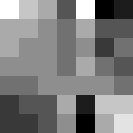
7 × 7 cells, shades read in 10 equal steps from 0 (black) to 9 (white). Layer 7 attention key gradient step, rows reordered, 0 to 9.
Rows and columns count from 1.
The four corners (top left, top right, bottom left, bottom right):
9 1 2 8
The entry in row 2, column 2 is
6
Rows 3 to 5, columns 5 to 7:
5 2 4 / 6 4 3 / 5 5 4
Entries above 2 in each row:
5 7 6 7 7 5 4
